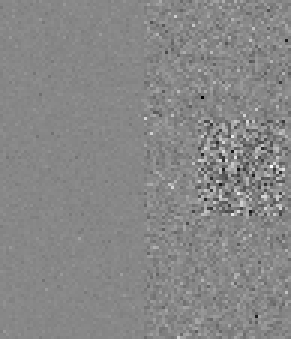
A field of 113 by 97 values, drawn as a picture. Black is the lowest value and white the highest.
The halves do not mirror each other. There are no regular stripes. An odd patch, rougher than its surroundings, sits in the middle right. Values change most from cell to cell in the middle right. The left part is calmer, up to a seam about 50% of the way across. No overall slope runs across the table. A few values lie far out on both sides of the bulk.
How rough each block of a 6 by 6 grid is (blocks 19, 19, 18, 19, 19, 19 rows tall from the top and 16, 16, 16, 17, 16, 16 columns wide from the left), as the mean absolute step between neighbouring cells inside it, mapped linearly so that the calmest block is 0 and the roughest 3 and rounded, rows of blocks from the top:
0 0 0 1 1 1 | 0 0 0 1 1 1 | 0 0 0 1 3 3 | 0 0 0 1 3 3 | 0 0 0 1 1 1 | 0 0 0 1 1 1
